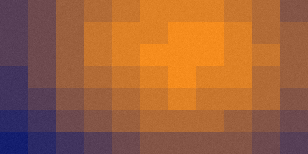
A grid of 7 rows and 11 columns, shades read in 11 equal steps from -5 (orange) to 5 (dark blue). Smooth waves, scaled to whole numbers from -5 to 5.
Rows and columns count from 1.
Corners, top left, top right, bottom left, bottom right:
2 0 5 2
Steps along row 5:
down down down down down down up same up up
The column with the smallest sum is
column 7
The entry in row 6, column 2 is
3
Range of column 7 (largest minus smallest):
5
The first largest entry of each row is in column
1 1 1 1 1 1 1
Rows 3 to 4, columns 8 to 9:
-5 -4 / -4 -4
